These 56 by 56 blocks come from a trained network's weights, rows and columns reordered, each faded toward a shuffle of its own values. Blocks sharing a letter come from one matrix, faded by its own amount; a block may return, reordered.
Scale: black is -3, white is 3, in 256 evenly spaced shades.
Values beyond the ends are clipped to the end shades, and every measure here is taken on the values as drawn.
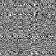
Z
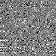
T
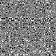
T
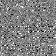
T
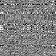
Z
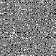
T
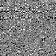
T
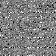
T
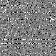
T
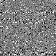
T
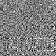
Z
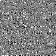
T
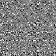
T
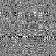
Z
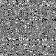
T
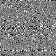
T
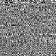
Z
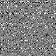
T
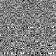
Z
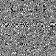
T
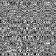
Z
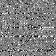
T
